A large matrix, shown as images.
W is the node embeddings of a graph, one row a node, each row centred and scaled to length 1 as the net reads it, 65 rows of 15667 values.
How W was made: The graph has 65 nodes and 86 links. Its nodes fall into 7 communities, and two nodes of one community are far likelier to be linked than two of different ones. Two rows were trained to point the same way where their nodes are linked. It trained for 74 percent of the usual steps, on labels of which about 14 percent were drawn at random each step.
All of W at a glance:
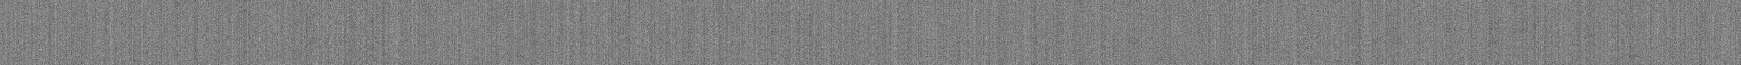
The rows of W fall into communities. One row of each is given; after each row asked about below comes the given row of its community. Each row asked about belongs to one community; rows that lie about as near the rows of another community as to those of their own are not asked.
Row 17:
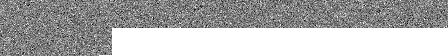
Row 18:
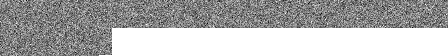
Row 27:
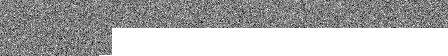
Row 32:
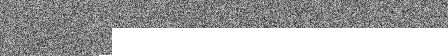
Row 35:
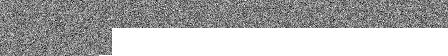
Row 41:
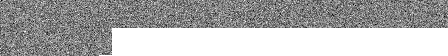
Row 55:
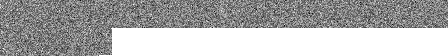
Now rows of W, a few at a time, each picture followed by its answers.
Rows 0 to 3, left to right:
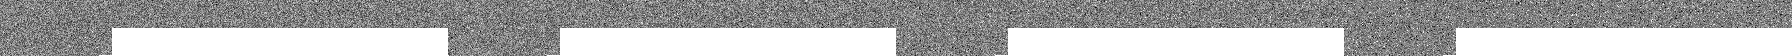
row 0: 55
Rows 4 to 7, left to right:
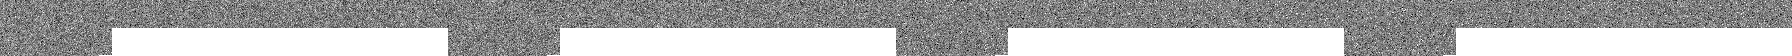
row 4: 35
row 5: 18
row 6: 32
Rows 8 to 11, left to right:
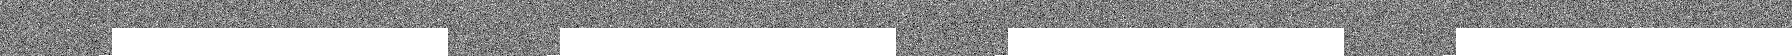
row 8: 18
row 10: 55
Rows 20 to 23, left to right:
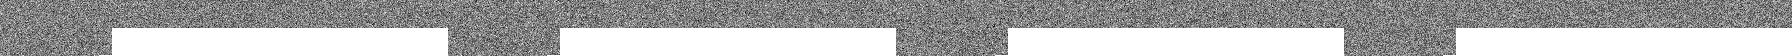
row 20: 17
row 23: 41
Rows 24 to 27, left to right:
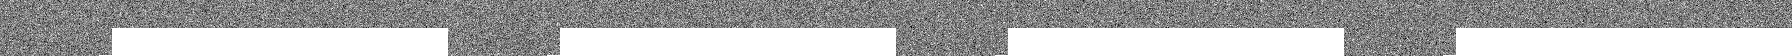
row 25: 32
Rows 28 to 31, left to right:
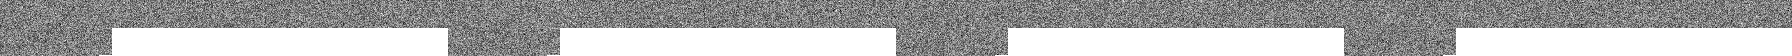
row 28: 41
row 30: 27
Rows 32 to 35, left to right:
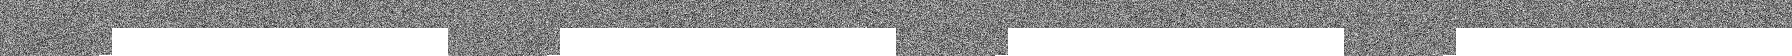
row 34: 41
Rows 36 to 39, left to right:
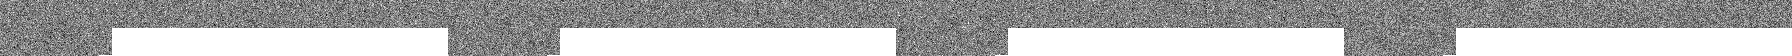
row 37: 32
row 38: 32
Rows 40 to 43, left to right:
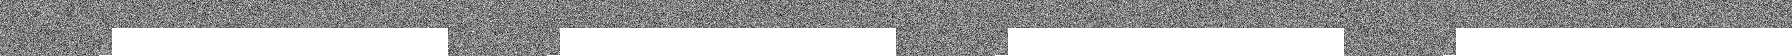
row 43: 41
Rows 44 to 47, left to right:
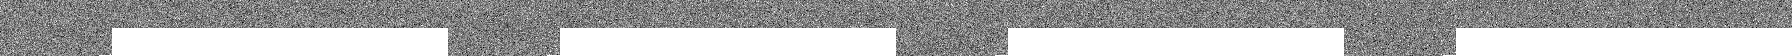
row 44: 41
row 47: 55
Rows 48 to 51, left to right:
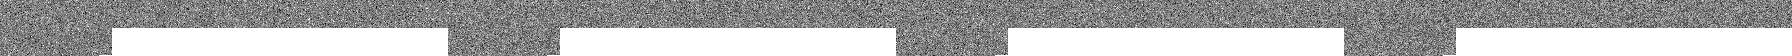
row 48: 27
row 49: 32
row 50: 17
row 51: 18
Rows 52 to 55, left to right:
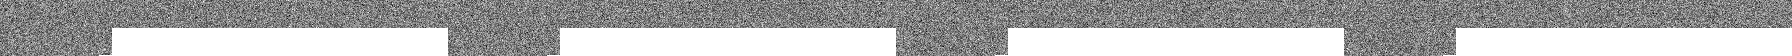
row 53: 41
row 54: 55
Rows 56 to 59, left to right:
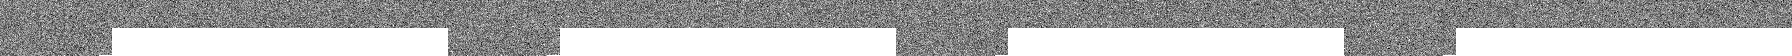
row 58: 32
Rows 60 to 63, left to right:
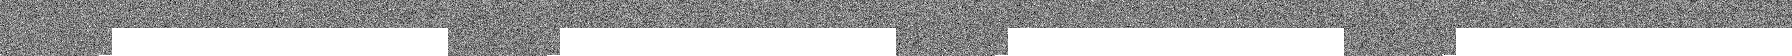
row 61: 27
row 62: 55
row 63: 55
